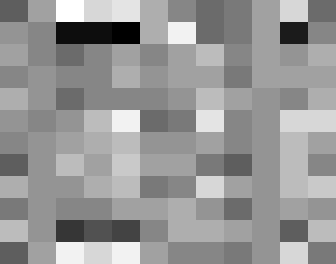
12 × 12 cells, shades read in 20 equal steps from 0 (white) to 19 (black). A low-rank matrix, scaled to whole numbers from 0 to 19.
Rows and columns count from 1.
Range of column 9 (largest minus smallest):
5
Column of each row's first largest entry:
1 5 3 9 3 6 1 1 6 9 3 1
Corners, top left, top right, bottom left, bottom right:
12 11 12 10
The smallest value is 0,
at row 1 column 3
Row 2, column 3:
18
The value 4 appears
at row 8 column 5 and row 9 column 12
